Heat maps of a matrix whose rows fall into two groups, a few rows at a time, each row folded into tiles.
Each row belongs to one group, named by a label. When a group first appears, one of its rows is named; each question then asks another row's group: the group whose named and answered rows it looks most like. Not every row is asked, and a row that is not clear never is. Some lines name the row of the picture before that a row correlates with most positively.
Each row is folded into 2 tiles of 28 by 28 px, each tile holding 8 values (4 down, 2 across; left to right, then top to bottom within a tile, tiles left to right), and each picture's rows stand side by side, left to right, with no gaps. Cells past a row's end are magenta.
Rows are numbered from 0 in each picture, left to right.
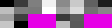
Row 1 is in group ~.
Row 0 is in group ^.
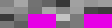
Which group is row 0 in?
~
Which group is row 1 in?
^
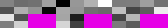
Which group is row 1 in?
^
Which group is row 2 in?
~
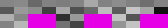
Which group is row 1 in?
~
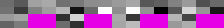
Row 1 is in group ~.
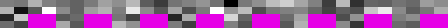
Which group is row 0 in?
~
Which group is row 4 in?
^
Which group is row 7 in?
~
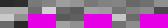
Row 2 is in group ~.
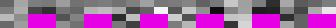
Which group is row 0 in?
^
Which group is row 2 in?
~
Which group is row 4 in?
^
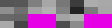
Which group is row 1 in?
~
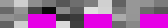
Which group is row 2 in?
^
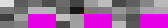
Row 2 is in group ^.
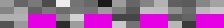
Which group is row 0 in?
^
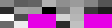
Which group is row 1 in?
^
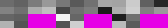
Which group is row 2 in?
~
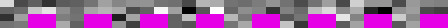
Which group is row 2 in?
~
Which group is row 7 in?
^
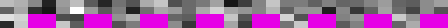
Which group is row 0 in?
^
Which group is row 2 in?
~
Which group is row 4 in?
^
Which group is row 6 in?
~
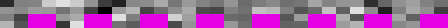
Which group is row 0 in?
^
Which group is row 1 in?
^
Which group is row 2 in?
^
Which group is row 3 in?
^
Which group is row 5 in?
~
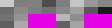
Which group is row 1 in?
^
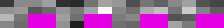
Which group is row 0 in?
^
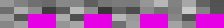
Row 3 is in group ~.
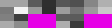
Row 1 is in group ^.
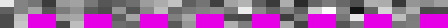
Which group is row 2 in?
~
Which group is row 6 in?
~
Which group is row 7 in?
^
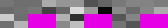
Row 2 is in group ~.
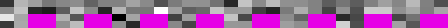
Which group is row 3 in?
~
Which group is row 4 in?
^
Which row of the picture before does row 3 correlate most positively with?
2
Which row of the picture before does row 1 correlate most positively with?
1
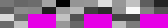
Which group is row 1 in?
^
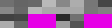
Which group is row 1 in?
~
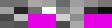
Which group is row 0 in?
~
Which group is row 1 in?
^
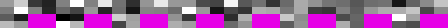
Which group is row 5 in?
^
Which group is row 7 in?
^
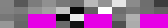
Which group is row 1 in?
~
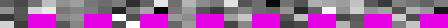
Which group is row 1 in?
^
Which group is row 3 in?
^
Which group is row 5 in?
~
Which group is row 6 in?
~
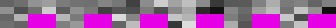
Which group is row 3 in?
^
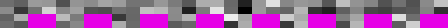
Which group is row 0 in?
~
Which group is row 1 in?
^
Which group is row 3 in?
~
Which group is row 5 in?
^
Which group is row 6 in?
^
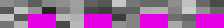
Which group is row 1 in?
^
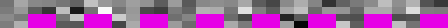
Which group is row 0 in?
^
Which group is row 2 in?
^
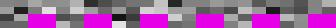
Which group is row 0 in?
~
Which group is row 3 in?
^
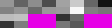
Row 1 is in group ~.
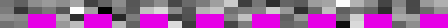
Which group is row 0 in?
~
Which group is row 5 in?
~
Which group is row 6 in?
^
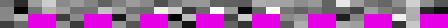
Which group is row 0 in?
~
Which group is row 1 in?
~
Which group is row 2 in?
~
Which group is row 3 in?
~
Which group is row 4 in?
~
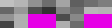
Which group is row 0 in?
^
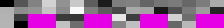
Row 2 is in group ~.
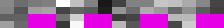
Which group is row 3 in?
^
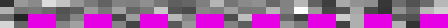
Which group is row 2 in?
~
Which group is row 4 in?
~
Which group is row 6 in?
^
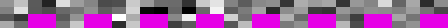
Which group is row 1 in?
^
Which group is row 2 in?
^
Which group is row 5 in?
^
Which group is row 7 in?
^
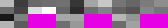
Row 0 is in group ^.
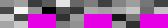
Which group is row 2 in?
~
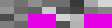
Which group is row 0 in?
~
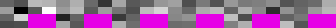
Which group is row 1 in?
~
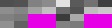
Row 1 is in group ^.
